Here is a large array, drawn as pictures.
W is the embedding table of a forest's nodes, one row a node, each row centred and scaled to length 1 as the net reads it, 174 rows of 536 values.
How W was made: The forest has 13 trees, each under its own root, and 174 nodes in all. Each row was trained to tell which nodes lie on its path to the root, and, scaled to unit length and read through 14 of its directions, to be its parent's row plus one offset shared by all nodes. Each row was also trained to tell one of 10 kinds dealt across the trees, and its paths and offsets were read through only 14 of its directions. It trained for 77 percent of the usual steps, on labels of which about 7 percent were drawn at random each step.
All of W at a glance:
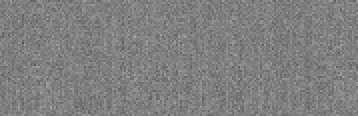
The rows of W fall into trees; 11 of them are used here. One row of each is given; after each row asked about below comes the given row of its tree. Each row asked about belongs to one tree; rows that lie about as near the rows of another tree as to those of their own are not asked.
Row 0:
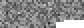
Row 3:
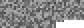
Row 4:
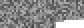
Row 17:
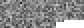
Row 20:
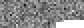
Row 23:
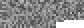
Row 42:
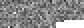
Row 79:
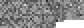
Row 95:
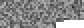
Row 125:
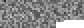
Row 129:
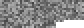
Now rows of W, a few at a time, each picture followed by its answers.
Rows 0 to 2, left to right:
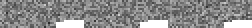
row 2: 42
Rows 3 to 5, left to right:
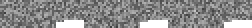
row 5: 129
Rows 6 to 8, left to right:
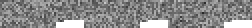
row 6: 17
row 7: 20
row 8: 125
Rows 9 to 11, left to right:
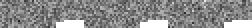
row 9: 20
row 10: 129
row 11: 0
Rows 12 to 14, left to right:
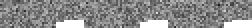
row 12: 125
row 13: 129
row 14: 0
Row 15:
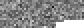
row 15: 129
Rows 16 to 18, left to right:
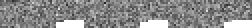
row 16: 20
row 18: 3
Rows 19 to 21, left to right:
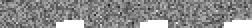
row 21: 17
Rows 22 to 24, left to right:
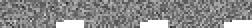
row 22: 79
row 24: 23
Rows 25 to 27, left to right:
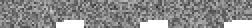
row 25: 125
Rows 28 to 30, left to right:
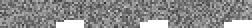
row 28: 23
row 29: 0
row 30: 79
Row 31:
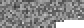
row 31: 95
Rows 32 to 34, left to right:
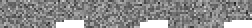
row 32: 0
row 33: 20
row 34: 42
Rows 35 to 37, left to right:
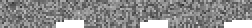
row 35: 0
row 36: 17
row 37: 23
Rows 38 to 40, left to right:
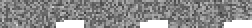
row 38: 42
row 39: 95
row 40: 95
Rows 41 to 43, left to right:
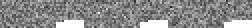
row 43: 129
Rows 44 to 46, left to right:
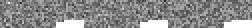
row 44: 17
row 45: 23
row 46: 129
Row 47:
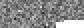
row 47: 42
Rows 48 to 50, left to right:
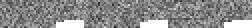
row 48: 20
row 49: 0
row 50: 79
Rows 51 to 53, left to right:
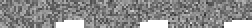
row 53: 42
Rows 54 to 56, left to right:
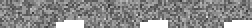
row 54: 20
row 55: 20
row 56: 42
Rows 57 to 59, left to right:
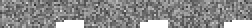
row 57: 42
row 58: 0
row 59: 23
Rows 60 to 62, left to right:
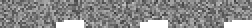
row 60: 125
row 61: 23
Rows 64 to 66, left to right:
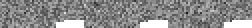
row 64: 20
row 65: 42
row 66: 23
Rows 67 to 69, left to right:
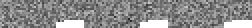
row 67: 23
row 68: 17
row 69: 3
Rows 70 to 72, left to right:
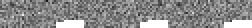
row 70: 23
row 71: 125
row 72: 23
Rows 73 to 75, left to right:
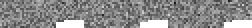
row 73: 23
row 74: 17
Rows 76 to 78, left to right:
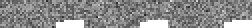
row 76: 3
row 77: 129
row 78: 23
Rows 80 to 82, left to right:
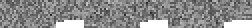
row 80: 20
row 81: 0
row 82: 79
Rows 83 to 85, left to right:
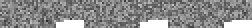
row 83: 129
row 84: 17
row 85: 79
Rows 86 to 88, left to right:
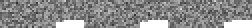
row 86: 3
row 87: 3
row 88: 125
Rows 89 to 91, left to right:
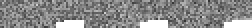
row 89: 42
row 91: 129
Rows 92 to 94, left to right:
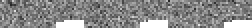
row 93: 0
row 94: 42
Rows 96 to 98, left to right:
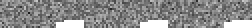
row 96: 23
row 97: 42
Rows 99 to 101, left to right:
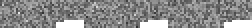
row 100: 129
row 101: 95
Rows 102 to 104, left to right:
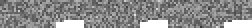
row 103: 20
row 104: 3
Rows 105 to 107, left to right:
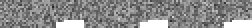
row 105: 125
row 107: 0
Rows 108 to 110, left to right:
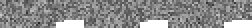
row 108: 20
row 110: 42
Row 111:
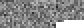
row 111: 20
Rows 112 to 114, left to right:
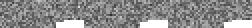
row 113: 129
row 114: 95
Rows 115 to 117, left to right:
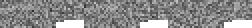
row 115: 3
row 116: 3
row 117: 95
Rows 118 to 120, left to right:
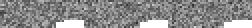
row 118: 79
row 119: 79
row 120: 20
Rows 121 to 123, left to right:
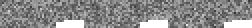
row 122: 0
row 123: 17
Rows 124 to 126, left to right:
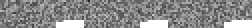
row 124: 4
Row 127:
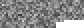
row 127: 17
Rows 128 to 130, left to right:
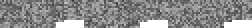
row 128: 95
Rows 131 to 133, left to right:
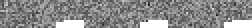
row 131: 4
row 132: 3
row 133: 0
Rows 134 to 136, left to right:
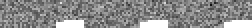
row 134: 125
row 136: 3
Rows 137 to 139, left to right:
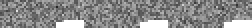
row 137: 79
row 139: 4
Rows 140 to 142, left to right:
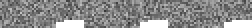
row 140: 4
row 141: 17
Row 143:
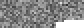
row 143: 0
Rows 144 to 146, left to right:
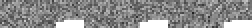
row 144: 129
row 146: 20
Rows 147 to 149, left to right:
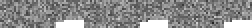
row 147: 4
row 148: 0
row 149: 0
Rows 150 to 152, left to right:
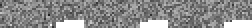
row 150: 17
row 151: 4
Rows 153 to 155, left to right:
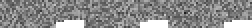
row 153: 20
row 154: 125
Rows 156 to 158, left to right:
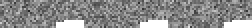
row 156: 20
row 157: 0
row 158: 23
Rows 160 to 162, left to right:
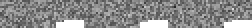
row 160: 3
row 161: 3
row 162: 3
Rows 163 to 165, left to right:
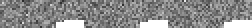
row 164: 23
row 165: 129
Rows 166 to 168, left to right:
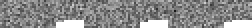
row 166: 17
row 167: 17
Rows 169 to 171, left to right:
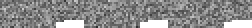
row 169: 42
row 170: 17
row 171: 129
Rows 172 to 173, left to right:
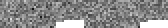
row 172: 17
